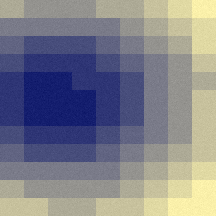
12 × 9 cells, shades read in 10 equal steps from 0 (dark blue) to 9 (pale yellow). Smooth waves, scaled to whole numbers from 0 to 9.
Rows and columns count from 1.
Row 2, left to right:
4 4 4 4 4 5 6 7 8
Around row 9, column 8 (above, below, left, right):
5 7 5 7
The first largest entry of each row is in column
9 9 9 9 9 9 9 9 9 9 9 8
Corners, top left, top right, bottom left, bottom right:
6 9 7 9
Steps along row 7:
down same same up up up up up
